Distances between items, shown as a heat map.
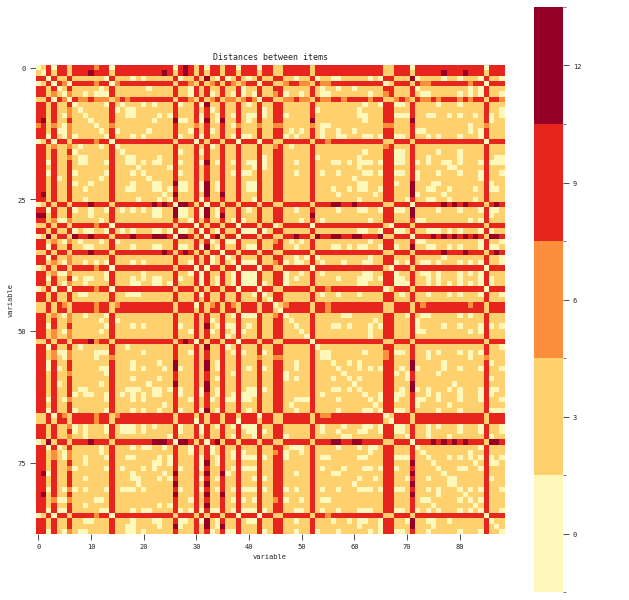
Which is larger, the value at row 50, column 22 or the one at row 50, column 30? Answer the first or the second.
the second
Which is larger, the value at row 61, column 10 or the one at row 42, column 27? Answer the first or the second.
the second
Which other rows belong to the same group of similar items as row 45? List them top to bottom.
0, 1, 3, 6, 14, 26, 30, 32, 35, 38, 42, 46, 52, 66, 67, 71, 85
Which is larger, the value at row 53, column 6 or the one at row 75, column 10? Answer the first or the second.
the first
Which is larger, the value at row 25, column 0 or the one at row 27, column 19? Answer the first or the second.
the first
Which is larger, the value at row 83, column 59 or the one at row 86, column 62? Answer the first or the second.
the first
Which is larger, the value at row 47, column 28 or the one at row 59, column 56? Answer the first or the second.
the first
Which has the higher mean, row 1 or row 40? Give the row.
1
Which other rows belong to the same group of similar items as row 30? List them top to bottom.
0, 1, 3, 6, 14, 26, 32, 35, 38, 42, 45, 46, 52, 66, 67, 71, 85
